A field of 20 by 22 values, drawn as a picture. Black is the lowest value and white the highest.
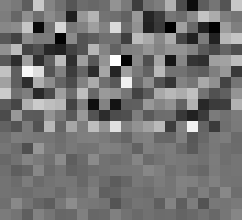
Stripes: none. Seam: horizontal, 60% of the way down, the bottom part calmer. Slope: none.
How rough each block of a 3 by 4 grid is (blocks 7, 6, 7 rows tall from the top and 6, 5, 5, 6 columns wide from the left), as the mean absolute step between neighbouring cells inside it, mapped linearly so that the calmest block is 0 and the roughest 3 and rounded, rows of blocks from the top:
3233 | 2322 | 0000
